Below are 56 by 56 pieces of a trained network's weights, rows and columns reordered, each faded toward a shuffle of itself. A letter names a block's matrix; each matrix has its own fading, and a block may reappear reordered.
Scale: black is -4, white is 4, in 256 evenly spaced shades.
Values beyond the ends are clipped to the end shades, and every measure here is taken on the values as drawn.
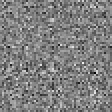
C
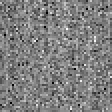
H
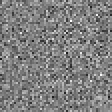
C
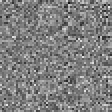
C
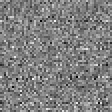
C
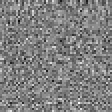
C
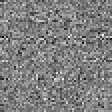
C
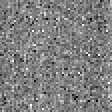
H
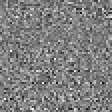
C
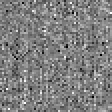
H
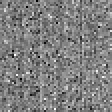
H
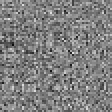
C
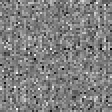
H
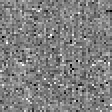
H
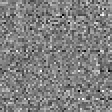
C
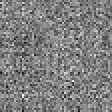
C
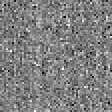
H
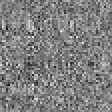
C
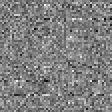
C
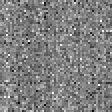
H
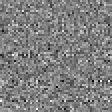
C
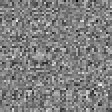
C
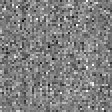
H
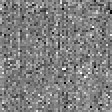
H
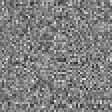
C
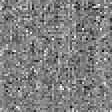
H
